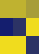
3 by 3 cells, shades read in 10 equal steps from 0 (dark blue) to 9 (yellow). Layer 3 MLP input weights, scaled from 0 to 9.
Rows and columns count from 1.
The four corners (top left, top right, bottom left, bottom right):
7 6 9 1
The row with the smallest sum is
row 2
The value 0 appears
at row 2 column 1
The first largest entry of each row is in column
1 3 1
